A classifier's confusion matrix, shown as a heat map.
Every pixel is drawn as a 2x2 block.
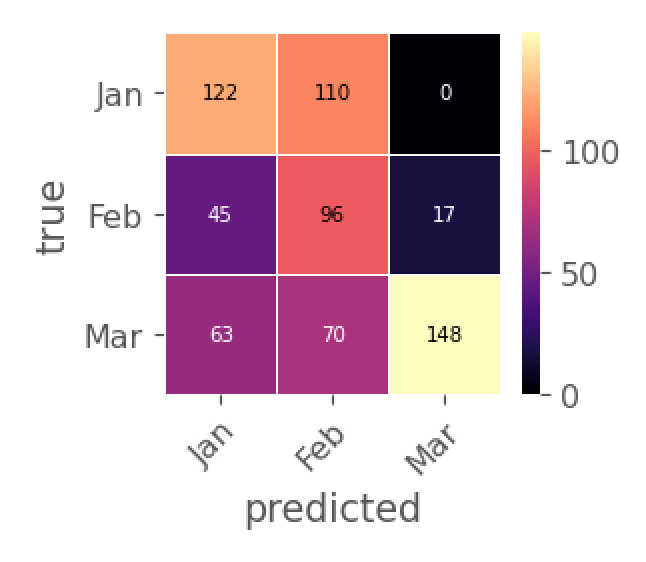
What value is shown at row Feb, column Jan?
45
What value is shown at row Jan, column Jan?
122
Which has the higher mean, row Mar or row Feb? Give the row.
Mar
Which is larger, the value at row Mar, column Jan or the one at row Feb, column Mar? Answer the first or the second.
the first
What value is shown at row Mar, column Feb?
70
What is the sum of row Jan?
232
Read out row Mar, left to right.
63 70 148
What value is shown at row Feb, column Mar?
17
